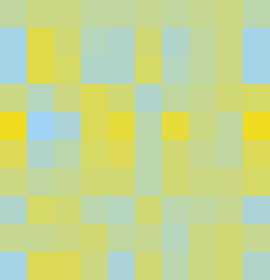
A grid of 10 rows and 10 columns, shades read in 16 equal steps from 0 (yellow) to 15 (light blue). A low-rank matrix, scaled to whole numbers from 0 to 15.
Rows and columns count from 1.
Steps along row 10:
down same up up down up down down up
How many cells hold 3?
2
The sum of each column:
89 77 73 74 84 81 86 79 72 85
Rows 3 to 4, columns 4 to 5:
12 12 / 4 6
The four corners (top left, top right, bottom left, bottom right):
9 10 14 12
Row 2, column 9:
7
